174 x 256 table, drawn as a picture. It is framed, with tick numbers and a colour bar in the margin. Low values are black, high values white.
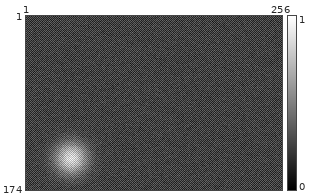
No overall slope runs across the table. No row or column stands out. One bump rises in the bottom left. A checkerboard runs through the table. The bottom left is the ninth with the highest average.
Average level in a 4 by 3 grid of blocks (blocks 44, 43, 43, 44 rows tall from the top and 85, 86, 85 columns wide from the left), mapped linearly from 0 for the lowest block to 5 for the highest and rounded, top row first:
000 / 000 / 100 / 500
